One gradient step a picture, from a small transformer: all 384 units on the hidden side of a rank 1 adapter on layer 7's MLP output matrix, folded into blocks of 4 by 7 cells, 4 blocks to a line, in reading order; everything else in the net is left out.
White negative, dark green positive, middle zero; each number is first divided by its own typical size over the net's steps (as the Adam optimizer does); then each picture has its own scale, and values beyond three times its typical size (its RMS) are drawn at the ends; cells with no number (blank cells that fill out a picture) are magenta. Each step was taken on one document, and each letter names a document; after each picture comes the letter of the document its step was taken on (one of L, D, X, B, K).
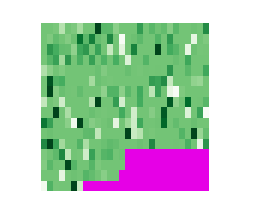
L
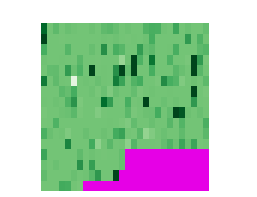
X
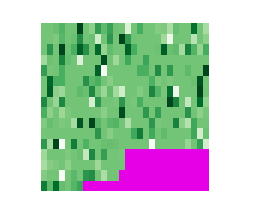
L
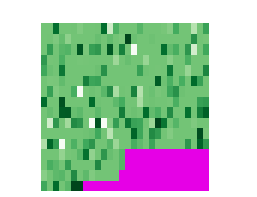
L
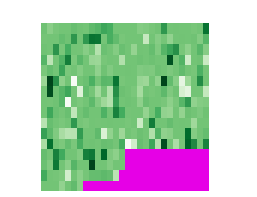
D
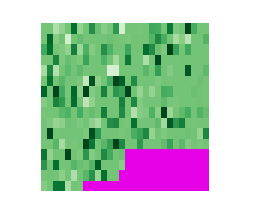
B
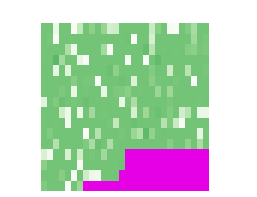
B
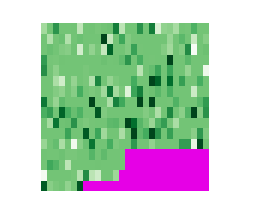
L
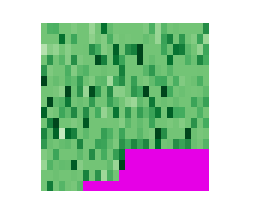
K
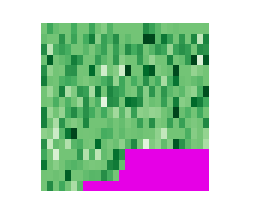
K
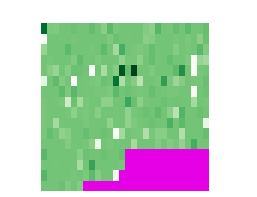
X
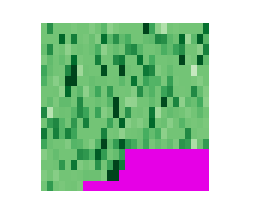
K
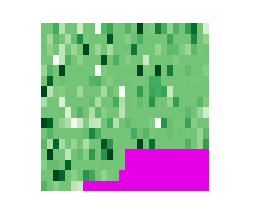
L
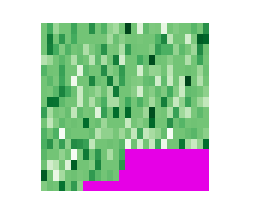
D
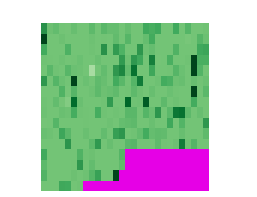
X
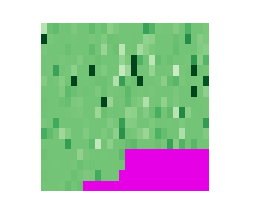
X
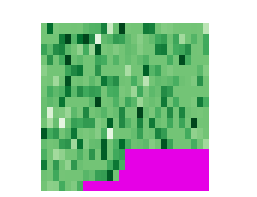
D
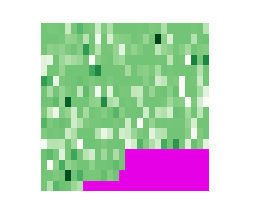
D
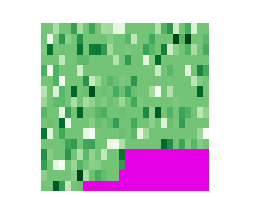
B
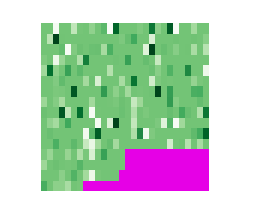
B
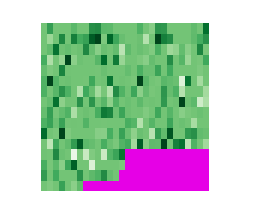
D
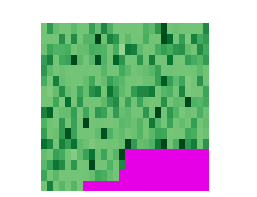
D
